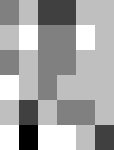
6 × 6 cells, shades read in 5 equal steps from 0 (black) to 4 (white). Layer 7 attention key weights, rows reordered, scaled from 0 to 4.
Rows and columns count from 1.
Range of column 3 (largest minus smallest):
3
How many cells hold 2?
9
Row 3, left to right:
2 3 2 2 3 3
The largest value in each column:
4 4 4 4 4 3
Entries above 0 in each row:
6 6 6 6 6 5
